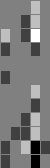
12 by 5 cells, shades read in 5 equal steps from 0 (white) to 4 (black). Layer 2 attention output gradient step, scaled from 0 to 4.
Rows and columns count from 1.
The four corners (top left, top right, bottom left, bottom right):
2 2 3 2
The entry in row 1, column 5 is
2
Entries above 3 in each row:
0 0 0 0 0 0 0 0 0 0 1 1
